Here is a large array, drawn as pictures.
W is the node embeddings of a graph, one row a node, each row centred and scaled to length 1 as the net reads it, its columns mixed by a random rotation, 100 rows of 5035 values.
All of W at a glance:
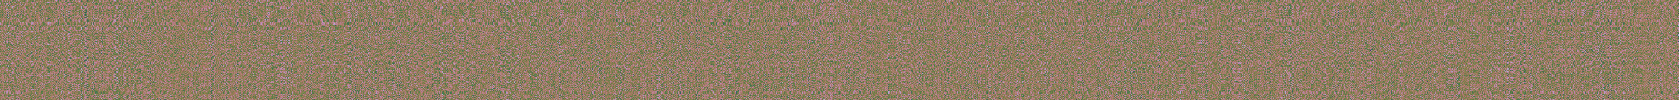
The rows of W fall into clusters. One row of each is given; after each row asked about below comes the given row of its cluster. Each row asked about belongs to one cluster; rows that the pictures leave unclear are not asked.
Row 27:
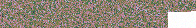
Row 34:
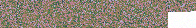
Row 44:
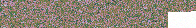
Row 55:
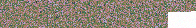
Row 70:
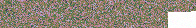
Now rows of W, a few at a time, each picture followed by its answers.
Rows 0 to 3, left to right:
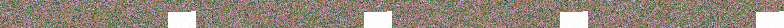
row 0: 34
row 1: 34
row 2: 44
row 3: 70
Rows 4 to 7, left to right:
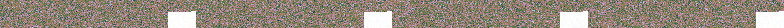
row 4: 70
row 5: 55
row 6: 27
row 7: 27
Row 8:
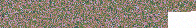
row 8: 27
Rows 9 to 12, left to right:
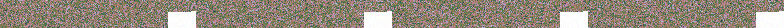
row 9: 70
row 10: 55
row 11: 70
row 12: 55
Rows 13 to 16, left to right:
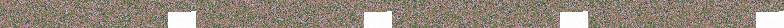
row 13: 70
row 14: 55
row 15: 55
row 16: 34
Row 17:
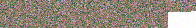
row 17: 55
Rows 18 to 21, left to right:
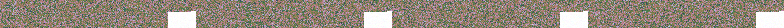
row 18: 27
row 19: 34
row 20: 34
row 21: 34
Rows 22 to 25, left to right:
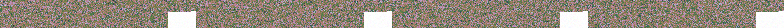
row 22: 44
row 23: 44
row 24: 44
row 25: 34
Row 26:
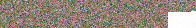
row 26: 55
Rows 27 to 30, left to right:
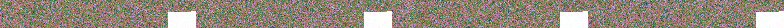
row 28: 27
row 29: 27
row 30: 34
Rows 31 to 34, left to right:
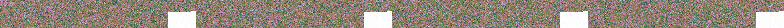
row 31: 44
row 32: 55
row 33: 70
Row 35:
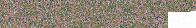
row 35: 27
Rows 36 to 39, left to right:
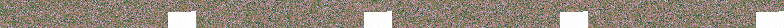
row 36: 70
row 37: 34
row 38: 70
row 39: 34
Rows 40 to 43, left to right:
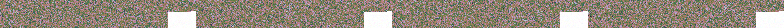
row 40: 27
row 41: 70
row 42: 27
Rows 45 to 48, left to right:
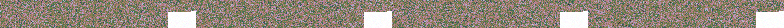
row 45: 34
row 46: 55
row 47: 34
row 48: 27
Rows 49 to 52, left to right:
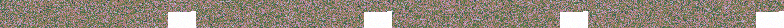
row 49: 55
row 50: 70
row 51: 55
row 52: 27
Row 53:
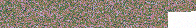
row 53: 70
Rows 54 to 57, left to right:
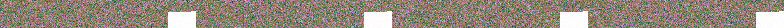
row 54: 44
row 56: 27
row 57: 34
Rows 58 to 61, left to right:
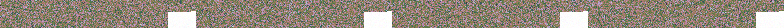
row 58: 34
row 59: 70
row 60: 55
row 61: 44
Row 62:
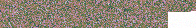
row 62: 27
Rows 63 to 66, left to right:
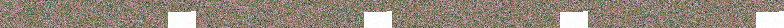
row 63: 27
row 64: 44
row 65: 55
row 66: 55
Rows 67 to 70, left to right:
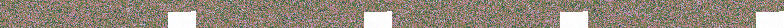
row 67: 34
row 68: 27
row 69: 27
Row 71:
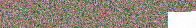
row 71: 27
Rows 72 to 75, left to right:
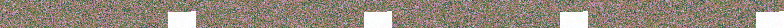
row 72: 27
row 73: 44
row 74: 34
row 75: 44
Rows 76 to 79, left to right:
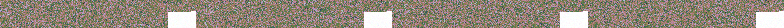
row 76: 34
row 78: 27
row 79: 34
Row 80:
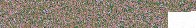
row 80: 27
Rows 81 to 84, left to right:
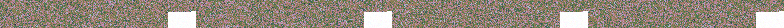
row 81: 70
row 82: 44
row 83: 27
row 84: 34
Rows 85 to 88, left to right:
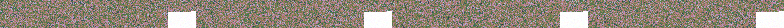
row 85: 55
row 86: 34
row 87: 55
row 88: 34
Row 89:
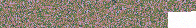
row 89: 44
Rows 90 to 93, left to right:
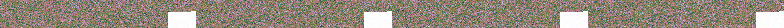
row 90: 34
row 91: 70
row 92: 70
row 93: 70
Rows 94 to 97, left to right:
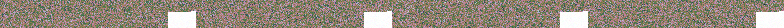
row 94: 27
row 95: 34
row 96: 27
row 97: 34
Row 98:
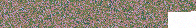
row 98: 27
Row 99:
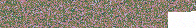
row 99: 70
